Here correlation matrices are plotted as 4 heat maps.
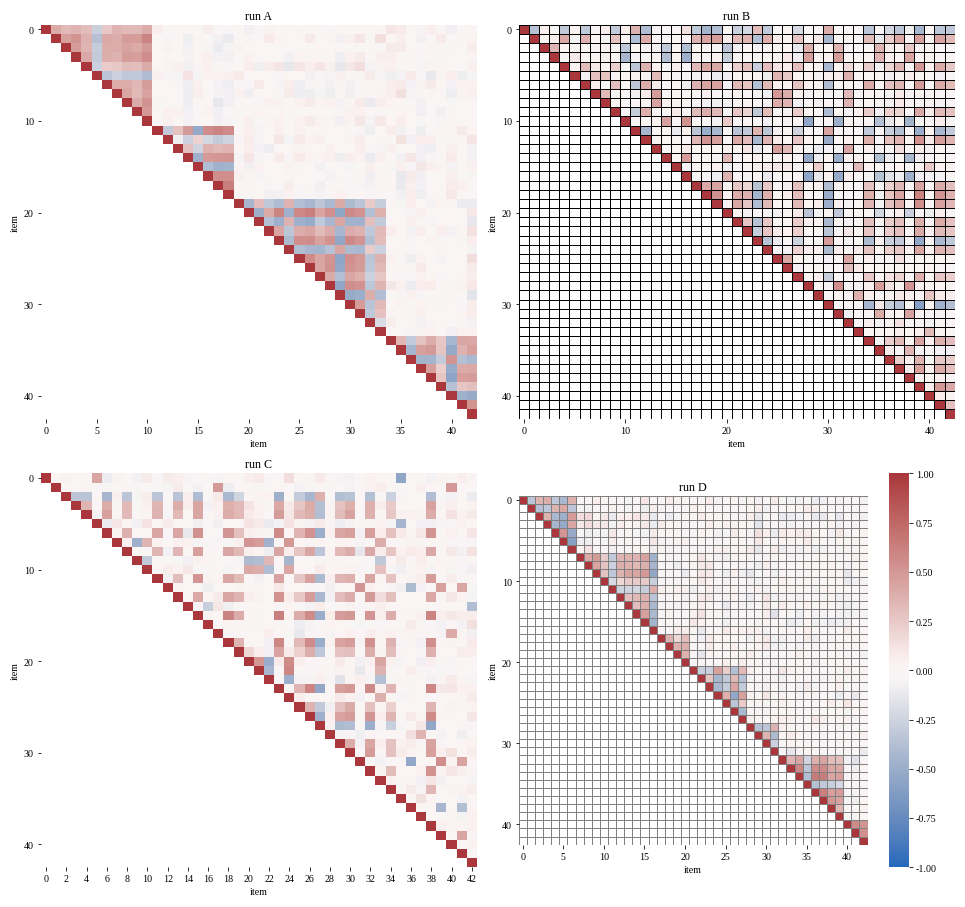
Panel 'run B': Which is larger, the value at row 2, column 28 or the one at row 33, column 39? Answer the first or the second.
the first
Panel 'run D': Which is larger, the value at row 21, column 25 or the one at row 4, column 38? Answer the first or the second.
the first
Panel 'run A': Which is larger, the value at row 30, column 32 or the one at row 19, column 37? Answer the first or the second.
the second
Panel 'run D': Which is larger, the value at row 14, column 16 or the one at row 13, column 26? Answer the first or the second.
the second
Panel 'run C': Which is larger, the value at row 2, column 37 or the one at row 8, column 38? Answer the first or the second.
the second
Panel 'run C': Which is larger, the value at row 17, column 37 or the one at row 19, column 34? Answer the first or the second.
the second
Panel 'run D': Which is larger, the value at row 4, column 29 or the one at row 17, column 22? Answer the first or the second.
the first
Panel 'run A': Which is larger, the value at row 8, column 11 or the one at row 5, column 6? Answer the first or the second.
the first
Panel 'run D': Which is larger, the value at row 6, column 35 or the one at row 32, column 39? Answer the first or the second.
the second
